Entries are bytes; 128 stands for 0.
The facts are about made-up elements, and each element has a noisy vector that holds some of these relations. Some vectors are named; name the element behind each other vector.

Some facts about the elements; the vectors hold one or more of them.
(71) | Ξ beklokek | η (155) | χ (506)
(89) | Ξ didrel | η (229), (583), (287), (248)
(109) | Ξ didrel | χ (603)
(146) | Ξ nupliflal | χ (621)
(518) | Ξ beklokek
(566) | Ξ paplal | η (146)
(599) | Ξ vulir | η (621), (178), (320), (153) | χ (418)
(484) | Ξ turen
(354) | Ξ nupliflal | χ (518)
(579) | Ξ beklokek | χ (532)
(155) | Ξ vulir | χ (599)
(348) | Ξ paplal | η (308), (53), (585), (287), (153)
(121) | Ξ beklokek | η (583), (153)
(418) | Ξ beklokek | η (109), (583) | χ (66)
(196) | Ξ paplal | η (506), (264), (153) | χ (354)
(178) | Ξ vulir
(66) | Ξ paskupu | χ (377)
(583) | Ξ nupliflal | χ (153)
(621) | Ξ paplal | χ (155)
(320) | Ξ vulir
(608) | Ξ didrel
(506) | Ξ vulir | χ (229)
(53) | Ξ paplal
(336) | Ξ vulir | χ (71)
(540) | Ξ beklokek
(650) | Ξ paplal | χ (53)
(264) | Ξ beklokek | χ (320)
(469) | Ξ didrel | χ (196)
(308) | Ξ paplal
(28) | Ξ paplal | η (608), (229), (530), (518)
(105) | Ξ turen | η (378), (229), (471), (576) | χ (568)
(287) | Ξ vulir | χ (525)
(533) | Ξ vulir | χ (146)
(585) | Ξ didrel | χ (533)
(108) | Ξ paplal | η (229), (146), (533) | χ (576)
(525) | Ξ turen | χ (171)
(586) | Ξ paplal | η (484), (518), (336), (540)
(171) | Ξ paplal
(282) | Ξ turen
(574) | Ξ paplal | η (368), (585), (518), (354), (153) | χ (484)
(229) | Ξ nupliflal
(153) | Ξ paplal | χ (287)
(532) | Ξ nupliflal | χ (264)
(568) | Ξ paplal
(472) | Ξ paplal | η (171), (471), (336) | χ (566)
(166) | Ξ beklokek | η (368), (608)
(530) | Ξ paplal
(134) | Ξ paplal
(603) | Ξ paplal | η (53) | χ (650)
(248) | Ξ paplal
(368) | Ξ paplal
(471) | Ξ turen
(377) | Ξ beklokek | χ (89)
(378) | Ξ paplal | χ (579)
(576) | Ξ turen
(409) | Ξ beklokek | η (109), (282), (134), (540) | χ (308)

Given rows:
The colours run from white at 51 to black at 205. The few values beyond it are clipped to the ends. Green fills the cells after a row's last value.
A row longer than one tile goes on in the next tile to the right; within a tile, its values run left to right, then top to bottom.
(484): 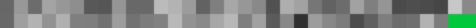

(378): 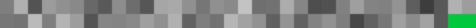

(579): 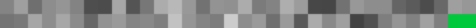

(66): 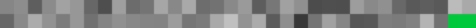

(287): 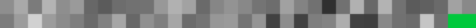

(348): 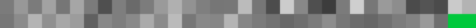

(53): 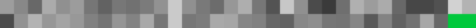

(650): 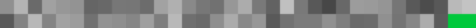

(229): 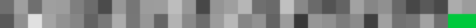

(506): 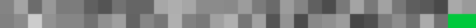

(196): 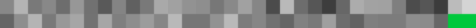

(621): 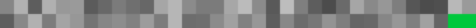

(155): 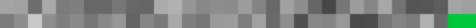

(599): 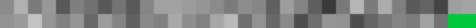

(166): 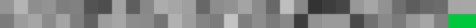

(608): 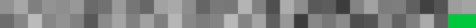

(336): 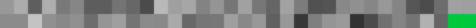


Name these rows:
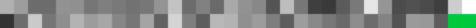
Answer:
(568)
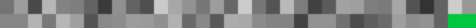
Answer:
(472)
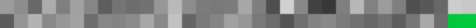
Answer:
(603)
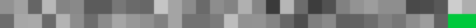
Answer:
(586)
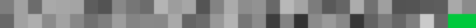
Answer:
(525)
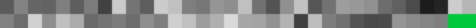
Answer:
(576)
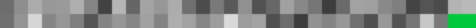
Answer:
(89)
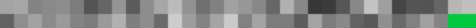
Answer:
(518)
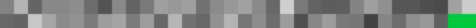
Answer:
(354)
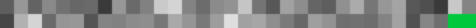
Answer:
(566)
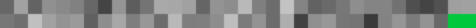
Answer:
(532)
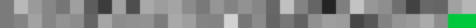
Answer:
(121)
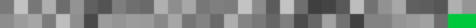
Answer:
(574)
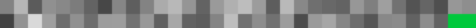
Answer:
(146)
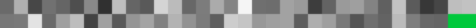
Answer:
(108)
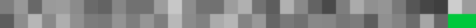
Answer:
(308)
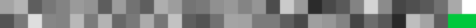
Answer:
(105)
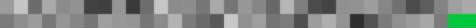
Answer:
(409)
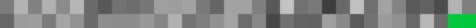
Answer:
(153)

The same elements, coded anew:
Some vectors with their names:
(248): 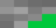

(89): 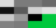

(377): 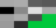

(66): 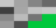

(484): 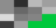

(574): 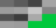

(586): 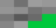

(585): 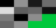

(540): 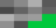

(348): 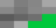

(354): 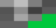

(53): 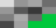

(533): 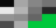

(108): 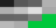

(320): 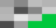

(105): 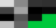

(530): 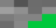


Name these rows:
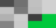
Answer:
(566)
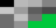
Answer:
(146)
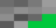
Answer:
(525)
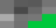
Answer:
(608)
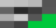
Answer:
(518)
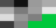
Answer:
(576)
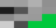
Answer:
(418)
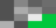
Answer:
(583)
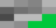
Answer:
(599)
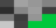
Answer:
(409)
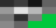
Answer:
(378)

